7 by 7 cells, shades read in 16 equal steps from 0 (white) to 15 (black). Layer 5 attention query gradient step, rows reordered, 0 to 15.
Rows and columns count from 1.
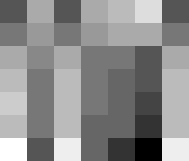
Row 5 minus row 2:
-5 2 -4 2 4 6 -4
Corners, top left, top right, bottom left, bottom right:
10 10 0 1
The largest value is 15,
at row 7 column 6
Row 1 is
10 5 10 5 4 2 10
